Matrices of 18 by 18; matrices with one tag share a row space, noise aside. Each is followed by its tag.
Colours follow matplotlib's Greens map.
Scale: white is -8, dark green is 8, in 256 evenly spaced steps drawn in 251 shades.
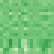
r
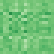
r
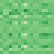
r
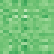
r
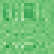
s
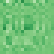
s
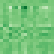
r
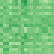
r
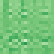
r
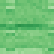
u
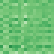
r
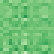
r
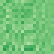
s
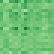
r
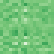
r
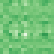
r
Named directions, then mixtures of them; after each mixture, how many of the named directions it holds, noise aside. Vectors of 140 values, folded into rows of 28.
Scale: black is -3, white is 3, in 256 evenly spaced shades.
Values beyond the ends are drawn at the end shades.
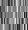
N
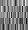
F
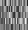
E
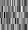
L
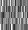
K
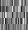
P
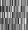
two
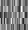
three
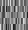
two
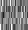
one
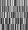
three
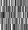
one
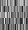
two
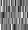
one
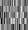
three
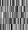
two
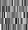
three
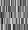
two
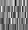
three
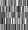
three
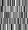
two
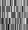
three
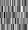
one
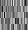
two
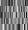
two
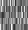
one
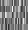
one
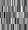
one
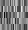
one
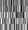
two
